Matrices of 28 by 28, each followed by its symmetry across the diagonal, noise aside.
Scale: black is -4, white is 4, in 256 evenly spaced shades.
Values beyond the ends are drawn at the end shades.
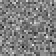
neither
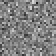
neither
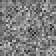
symmetric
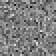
neither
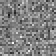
neither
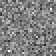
symmetric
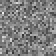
neither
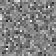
symmetric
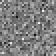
symmetric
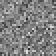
symmetric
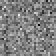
neither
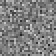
symmetric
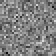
symmetric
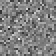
symmetric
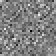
symmetric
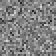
symmetric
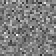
neither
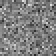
neither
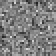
symmetric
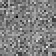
symmetric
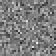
neither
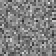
neither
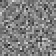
symmetric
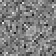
symmetric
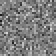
neither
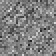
symmetric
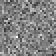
neither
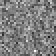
neither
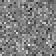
neither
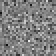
neither
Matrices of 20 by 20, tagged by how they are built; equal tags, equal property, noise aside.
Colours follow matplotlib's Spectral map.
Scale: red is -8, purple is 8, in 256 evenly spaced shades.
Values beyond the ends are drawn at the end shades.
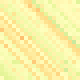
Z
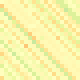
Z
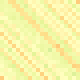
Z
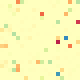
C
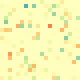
C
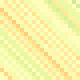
Z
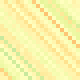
Z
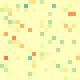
C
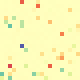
C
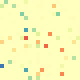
C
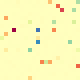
C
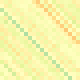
Z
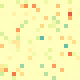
C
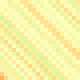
Z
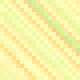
Z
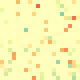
C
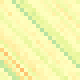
Z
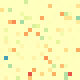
C
